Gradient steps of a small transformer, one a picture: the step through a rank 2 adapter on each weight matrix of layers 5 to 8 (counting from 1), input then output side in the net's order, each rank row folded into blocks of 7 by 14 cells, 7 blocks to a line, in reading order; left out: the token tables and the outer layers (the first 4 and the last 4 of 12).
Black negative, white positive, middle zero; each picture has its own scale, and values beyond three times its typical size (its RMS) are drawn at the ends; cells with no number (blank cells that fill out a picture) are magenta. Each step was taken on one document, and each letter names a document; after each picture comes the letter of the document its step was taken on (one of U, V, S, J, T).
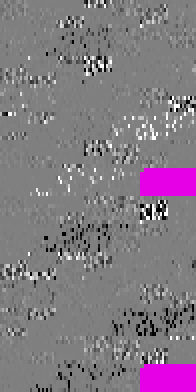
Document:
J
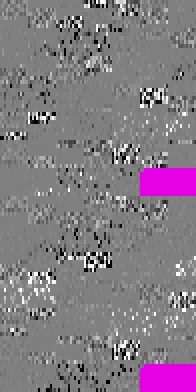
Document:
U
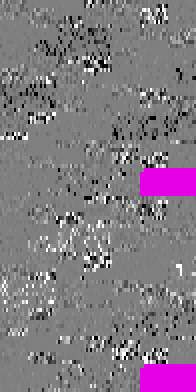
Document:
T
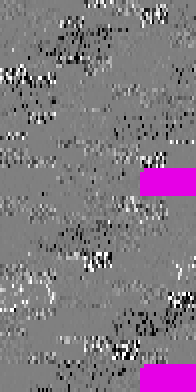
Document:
J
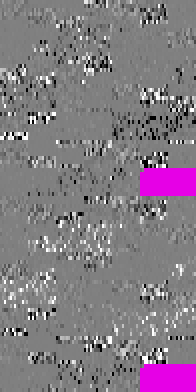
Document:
T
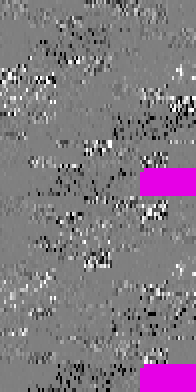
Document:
T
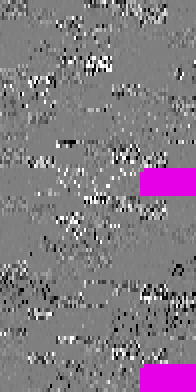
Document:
U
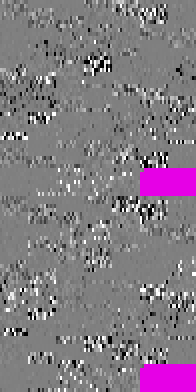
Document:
T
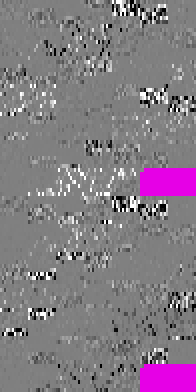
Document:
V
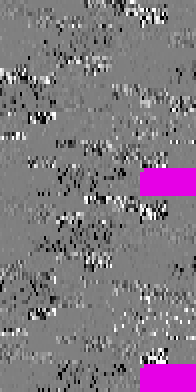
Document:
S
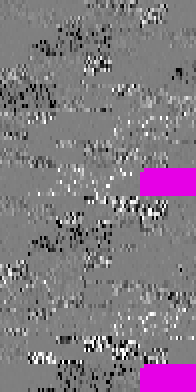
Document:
T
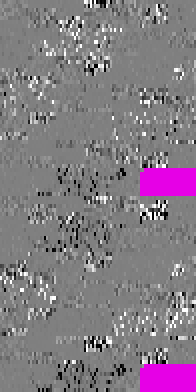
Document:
S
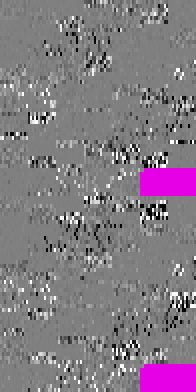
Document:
U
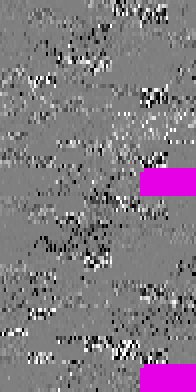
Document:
V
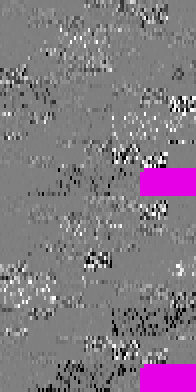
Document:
U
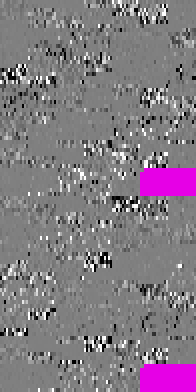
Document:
T
